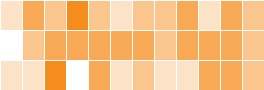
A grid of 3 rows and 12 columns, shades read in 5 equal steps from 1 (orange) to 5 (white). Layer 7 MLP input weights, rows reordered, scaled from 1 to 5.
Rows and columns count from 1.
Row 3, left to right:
4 4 1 5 2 4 3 4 4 2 2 3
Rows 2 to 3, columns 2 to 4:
3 2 2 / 4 1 5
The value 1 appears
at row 1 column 4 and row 3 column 3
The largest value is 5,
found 2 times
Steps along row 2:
down down same same same same up down same same up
